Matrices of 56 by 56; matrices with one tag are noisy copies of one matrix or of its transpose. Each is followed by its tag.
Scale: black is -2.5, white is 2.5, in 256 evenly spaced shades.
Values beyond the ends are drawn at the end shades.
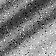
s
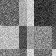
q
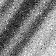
s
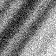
s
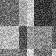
q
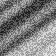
s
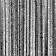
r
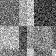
q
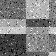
q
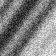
s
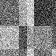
q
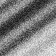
s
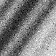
s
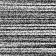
r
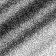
s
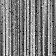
r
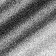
s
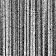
r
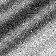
s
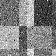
q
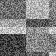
q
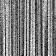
r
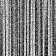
r
